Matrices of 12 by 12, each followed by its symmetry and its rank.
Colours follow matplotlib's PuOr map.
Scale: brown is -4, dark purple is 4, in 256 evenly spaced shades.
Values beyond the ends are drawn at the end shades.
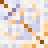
symmetric, full rank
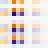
neither, rank one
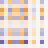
neither, rank one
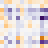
neither, rank two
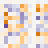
neither, rank two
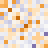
symmetric, full rank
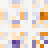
antisymmetric, rank two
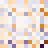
antisymmetric, rank two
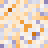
symmetric, full rank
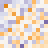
symmetric, full rank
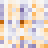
neither, rank two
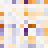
antisymmetric, rank two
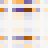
neither, rank one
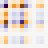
symmetric, rank one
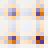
symmetric, rank one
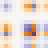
symmetric, rank one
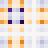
symmetric, rank one
